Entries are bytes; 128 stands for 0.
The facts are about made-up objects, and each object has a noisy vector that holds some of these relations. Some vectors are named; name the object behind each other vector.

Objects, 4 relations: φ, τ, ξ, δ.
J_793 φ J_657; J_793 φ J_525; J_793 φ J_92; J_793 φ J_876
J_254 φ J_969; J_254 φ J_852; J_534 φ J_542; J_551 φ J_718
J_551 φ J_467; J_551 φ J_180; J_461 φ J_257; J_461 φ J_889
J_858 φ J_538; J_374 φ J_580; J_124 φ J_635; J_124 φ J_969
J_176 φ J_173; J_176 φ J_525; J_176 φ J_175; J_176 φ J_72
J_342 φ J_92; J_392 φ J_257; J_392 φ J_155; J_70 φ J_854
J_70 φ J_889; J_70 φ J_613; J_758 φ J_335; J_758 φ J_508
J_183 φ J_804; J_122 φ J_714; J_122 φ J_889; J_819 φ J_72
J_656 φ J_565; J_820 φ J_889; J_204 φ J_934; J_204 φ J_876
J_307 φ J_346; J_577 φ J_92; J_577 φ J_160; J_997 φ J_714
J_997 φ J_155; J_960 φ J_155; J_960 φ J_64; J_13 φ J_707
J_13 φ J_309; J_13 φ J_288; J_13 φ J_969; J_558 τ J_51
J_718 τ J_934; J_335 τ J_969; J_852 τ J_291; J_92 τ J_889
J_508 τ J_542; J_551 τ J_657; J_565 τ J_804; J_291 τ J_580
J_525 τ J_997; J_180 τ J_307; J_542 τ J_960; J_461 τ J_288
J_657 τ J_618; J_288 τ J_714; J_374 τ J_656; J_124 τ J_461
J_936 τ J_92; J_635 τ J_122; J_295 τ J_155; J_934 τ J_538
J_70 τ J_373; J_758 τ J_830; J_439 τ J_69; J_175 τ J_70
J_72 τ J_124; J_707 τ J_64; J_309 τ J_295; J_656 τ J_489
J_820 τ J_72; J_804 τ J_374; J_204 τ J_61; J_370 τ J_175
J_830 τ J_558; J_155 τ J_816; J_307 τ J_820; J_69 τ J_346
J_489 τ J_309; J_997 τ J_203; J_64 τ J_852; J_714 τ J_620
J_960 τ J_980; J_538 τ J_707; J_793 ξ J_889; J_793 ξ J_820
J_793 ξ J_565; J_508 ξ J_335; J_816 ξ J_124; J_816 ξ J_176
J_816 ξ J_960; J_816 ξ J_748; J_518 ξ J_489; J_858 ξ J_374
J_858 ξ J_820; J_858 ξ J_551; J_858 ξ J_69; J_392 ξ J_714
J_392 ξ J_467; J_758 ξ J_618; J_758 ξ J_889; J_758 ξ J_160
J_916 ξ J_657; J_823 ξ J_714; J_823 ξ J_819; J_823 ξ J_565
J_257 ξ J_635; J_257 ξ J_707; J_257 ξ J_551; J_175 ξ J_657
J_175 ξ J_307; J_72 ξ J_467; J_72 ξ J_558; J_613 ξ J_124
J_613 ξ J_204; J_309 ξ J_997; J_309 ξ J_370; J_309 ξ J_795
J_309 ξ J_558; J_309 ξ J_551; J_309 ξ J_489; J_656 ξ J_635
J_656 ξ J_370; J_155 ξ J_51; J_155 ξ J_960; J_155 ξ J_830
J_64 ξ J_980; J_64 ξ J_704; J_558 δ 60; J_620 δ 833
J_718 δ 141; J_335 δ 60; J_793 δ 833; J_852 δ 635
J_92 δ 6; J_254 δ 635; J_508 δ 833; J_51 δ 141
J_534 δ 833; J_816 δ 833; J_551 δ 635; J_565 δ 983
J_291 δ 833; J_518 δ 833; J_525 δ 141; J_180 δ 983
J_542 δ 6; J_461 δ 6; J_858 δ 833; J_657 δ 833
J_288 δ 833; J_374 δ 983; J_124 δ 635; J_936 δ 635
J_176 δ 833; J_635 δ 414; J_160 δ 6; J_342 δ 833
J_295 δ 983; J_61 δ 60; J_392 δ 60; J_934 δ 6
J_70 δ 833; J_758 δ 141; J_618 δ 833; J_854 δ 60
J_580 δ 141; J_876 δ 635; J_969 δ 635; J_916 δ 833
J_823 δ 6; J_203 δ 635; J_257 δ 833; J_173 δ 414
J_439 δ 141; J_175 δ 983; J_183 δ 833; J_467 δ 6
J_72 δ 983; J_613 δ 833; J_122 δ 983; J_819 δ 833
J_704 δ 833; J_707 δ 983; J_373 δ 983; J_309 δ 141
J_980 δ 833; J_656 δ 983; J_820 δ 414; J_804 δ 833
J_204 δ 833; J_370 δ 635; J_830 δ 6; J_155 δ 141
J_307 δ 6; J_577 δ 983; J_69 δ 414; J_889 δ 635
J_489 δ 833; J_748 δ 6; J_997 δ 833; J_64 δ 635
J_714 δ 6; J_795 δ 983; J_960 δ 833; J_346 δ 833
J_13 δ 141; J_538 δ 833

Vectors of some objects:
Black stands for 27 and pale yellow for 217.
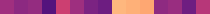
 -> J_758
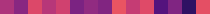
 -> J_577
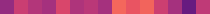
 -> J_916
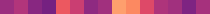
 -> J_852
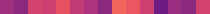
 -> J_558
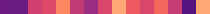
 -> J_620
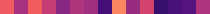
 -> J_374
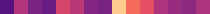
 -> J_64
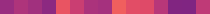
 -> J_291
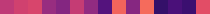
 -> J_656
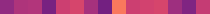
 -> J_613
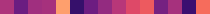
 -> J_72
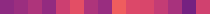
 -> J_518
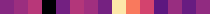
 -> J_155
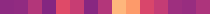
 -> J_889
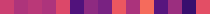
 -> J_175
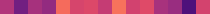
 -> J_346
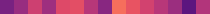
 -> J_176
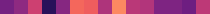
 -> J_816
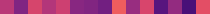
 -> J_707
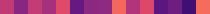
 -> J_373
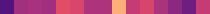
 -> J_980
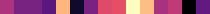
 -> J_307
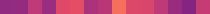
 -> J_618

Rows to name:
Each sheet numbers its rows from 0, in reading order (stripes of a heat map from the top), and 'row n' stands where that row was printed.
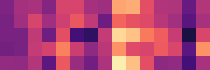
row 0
J_254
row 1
J_204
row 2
J_461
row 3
J_288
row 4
J_51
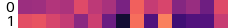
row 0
J_173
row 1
J_565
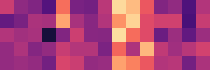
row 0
J_580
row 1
J_124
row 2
J_309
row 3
J_508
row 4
J_876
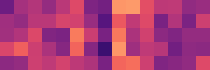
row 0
J_551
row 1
J_635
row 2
J_489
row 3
J_804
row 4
J_392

